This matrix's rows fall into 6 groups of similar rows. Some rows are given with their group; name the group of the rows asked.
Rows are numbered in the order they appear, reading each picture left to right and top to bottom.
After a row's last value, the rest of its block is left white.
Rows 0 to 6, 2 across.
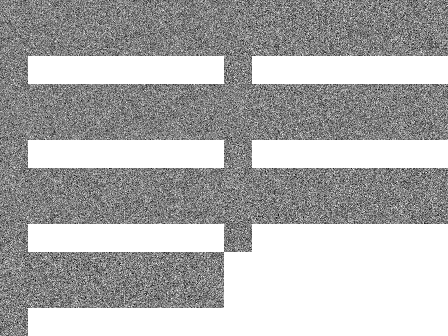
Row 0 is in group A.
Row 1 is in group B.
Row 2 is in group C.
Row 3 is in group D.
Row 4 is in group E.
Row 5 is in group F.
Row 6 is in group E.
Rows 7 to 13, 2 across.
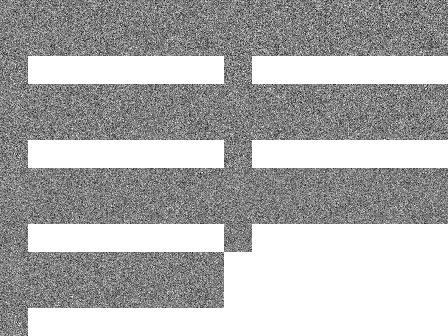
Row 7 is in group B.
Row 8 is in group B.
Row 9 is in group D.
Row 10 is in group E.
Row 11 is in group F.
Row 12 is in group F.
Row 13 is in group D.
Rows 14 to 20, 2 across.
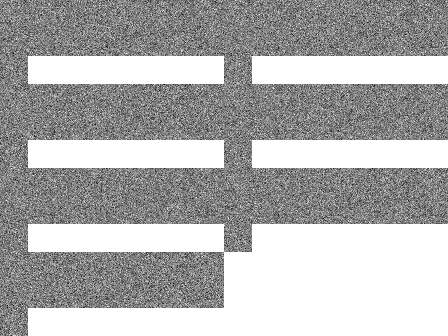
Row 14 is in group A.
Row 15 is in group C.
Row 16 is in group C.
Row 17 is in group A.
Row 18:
B
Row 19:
A
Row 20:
C
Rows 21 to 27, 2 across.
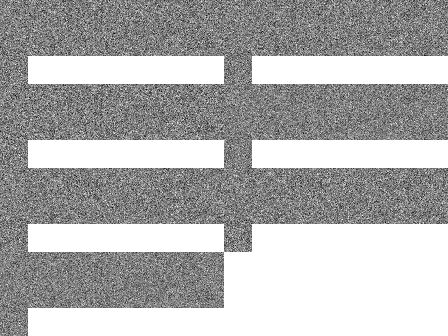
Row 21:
B
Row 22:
F
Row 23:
B
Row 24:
F
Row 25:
E
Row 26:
E
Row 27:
B
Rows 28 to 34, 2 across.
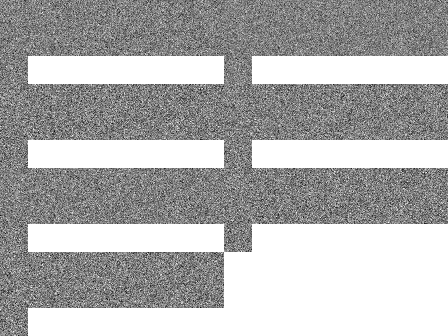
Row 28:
A
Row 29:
D
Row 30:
F
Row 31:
A
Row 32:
D
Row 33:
F
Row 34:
A
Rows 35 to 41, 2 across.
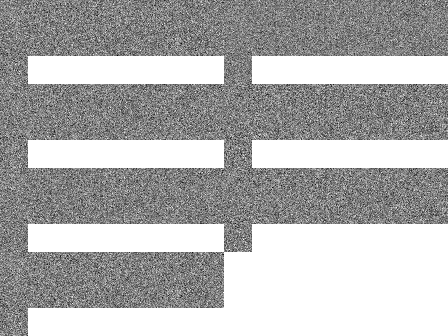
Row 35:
D
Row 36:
F
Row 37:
C
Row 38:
B
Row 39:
F
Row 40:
B
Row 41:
D
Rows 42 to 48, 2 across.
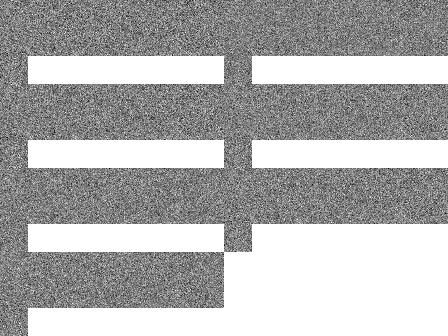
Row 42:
C
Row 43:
F
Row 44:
C
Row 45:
C
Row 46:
E
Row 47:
C
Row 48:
D
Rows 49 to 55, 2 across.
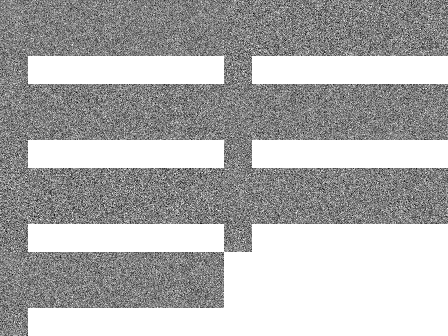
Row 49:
D
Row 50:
B
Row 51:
E
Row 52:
F
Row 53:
F
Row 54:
D
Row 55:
D
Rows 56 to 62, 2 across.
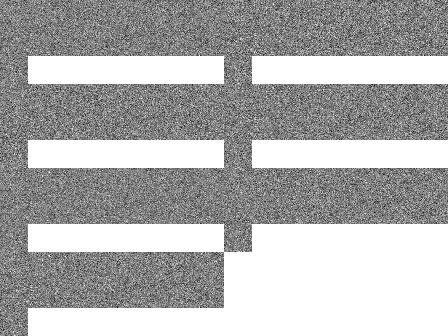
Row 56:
A
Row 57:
A
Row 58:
D
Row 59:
A
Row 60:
A
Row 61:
C
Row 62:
A
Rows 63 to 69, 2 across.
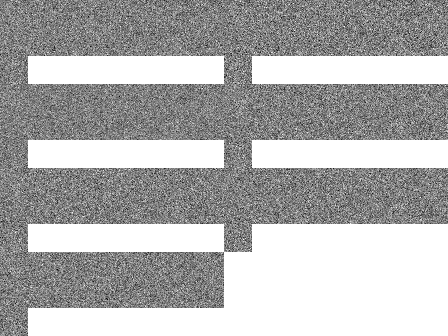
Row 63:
C
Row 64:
C
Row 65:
F
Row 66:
D
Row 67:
D
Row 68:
B
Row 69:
A
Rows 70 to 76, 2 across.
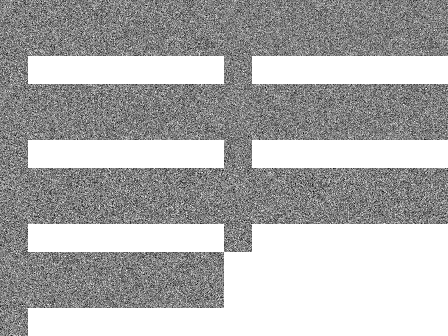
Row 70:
B
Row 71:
B
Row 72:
B
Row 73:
F
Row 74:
F
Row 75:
E
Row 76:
C
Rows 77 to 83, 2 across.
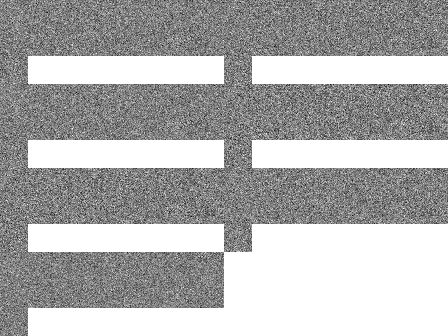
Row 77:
D
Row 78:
B
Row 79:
D
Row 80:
B
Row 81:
B
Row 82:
C
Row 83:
F
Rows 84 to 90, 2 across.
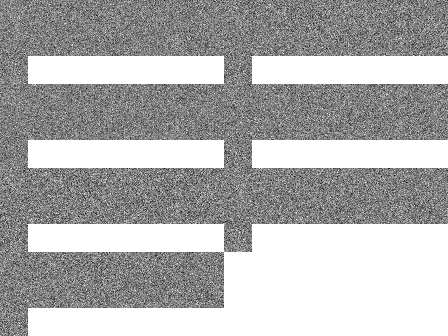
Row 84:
D
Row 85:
E
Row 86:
F
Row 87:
A
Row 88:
E
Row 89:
D
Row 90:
B
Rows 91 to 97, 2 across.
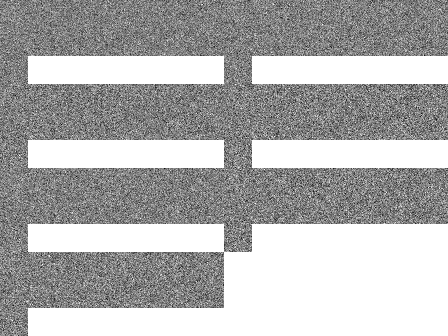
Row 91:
F
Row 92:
A
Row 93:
B
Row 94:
C
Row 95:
D
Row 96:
E
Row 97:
A
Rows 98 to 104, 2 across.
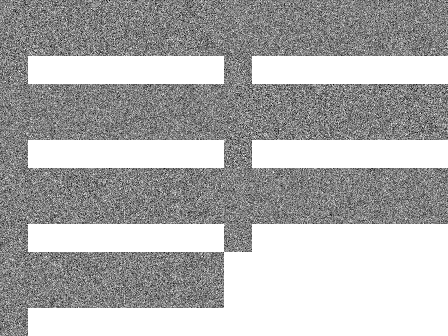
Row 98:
B
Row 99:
D
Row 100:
A
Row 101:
B
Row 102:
E
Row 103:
A
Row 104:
E
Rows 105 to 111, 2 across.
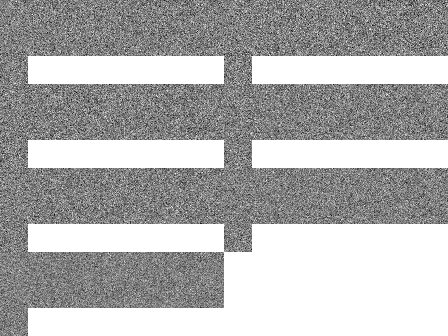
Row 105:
C
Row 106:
C
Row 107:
E
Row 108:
A
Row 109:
F
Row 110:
A
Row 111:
F
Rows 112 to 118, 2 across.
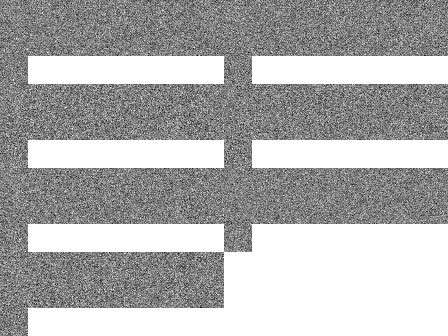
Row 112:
A
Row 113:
F
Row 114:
D
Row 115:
B
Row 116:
D
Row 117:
C
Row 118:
F
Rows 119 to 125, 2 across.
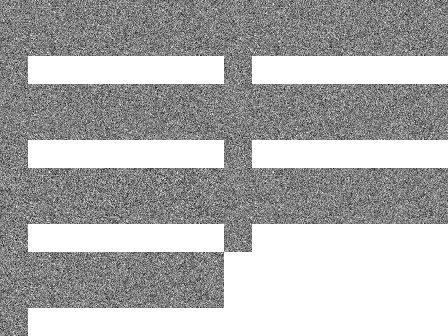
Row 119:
A
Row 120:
A
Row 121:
B
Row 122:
D
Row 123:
A
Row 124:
A
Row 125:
A
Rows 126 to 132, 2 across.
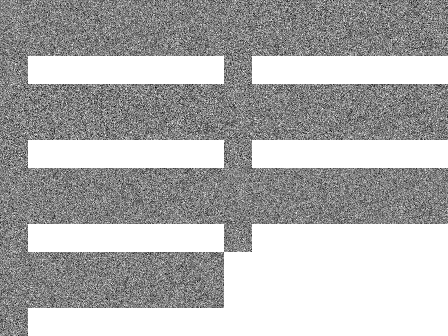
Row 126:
D
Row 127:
B
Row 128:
B
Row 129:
A
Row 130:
C
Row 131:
D
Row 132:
A
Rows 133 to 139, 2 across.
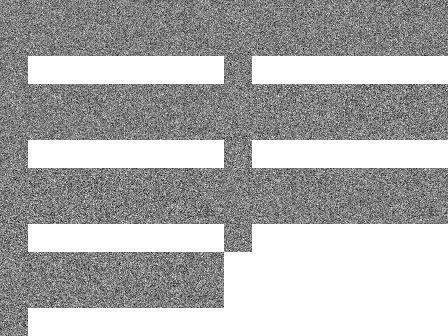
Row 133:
A
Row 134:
F
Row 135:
E
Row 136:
C
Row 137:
B
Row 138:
B
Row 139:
E
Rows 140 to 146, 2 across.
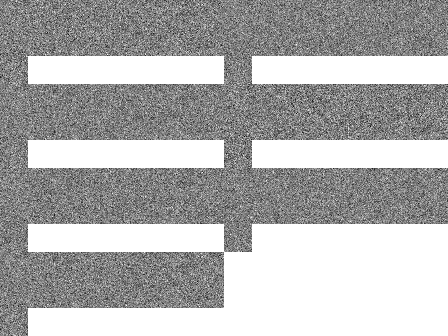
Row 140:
C
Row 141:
D
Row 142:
C
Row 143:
E
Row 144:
F
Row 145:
A
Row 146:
C
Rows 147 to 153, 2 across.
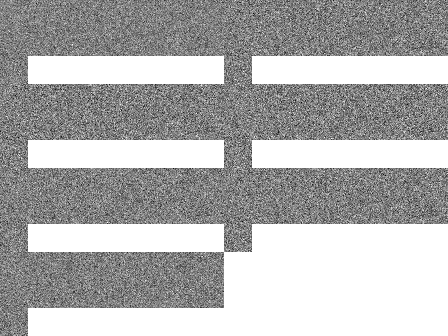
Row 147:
D
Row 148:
B
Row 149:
B
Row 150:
C
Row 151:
C
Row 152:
B
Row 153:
F
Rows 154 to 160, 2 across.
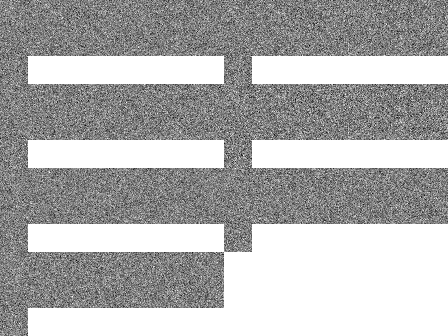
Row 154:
E
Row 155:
E
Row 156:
C
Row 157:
E
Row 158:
A
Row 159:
B
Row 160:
D
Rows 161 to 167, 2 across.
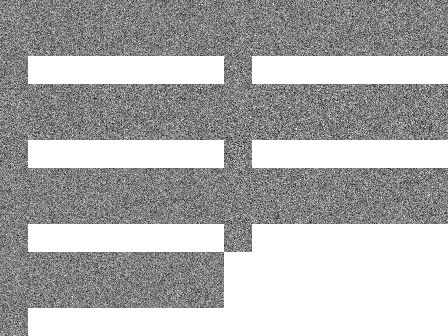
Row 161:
F
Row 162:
A
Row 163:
F
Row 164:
D
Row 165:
A
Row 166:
C
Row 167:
D
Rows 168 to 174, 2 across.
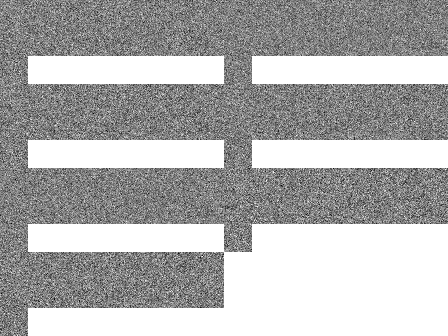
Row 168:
D
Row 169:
B
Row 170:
A
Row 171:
F
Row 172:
B
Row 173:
A
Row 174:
F
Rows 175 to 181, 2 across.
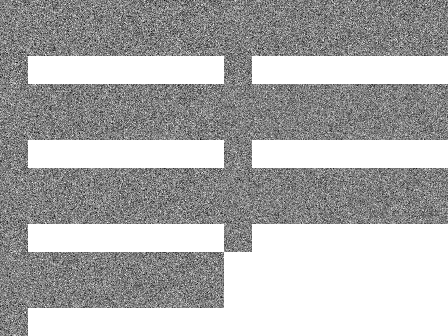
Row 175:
C
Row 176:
F
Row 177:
F
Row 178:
A
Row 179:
C
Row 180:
B
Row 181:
C
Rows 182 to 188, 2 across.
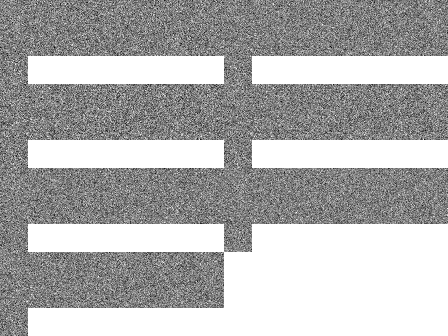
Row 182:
D
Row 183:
A
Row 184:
A
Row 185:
A
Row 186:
F
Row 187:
D
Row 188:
A
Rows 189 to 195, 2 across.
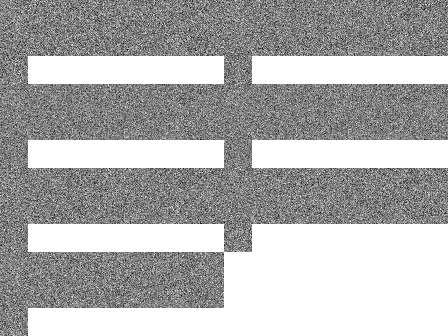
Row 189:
D
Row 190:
F
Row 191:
F
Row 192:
F
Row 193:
F
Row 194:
C
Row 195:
D
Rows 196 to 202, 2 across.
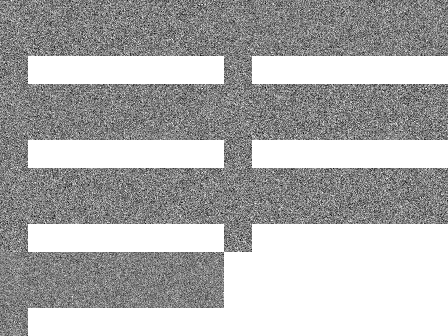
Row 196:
F
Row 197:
A
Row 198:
F
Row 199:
F
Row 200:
C
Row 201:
A
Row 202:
D
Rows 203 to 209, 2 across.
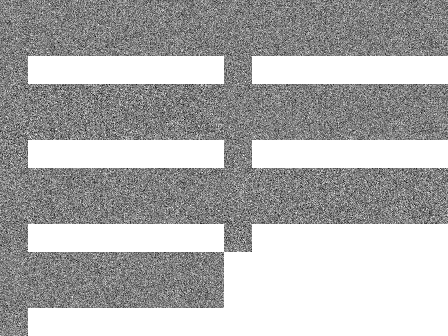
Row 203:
A
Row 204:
B
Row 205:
B
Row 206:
B
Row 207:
F
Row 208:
D
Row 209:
D
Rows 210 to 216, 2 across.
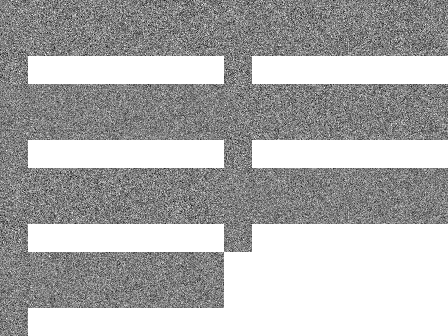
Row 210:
C
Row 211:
E
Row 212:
A
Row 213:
B
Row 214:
D
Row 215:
E
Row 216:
A
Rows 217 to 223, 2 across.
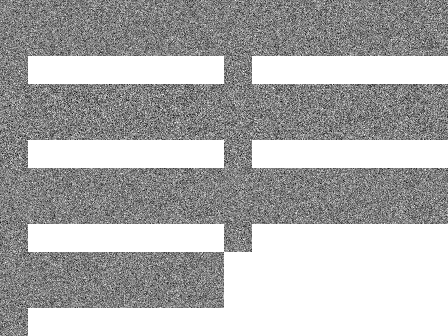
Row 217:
B
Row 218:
B
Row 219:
E
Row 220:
A
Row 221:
C
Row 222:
D
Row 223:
E
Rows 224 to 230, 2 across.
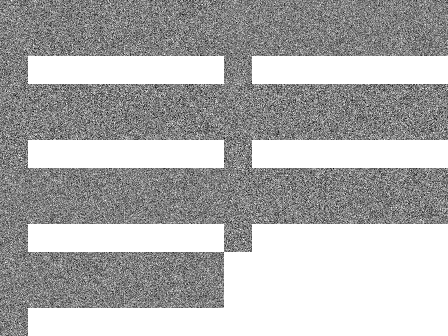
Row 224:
F
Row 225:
D
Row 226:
B
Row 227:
C
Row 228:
E
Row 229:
B
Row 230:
E
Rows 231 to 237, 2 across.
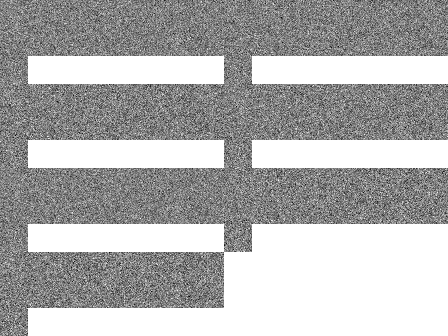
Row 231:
D
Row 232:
A
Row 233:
A
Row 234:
D
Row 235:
D
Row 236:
C
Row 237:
E
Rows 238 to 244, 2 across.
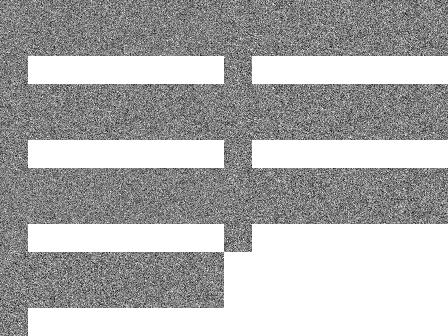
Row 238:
F
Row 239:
A
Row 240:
A
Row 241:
A
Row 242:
C
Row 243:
E
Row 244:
B
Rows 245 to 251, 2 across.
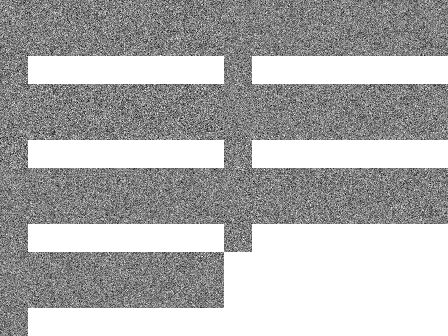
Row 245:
E
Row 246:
A
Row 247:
C
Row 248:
C
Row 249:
A
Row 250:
B
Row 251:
F
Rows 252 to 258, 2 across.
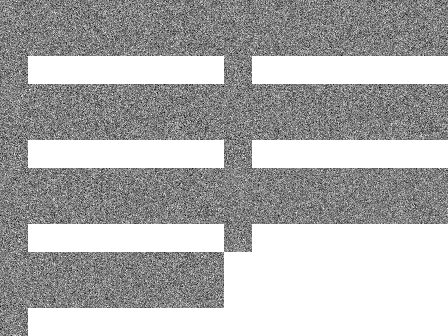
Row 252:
E
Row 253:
A
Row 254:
D
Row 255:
B
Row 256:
B
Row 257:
D
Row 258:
C
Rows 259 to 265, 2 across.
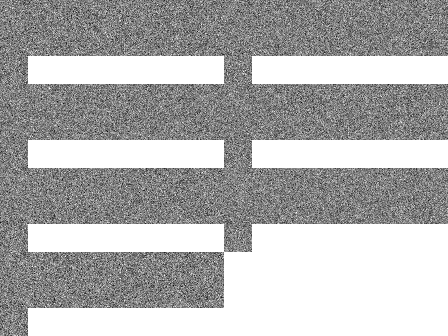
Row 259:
E
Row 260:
B
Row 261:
A
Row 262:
E
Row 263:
C
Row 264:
D
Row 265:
C
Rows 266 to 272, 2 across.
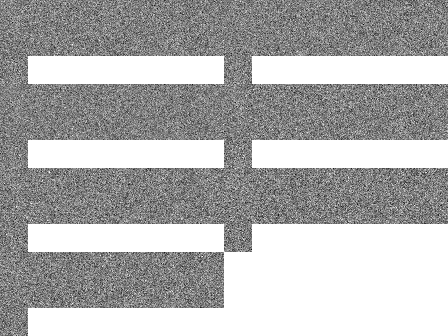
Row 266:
D
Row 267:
C
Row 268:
D
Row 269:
D
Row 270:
A
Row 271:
F
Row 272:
F
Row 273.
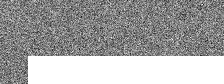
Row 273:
F
